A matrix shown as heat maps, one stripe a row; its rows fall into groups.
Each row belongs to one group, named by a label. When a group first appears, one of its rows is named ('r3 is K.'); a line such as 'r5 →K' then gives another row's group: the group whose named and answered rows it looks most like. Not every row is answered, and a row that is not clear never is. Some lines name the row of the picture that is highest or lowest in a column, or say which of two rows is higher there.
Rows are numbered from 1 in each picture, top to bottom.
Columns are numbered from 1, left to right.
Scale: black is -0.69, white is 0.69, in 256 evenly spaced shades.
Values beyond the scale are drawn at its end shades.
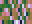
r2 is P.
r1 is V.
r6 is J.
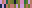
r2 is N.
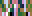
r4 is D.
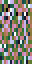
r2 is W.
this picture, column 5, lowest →2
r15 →W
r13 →V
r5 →V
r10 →J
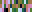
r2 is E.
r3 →V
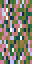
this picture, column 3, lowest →13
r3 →D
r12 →D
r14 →E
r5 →D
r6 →V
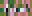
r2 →D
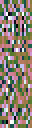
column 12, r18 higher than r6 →Yes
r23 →D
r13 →J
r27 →D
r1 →V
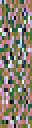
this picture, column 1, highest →8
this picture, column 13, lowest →8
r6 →W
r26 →D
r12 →V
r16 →V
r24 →D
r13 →P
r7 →E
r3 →J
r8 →V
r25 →E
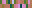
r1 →P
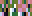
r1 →V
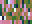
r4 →P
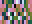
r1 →J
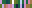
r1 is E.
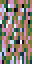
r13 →P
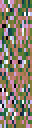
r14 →D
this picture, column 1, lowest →23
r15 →V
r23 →N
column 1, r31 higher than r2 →No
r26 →E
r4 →W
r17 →N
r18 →D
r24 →D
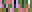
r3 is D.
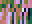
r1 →J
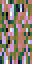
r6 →W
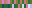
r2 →P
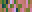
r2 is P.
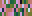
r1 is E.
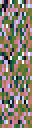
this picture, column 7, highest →4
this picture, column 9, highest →26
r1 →V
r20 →E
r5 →V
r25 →J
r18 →D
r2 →P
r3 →N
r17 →D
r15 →V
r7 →D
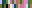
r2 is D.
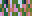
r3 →N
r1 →V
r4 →V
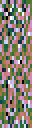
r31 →J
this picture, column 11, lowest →16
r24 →W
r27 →W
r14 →E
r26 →P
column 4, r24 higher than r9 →No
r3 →V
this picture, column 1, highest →3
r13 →V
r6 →E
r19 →E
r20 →P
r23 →E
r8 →J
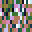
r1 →W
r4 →V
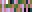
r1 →D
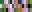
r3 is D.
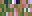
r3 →W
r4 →N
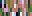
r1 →N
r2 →N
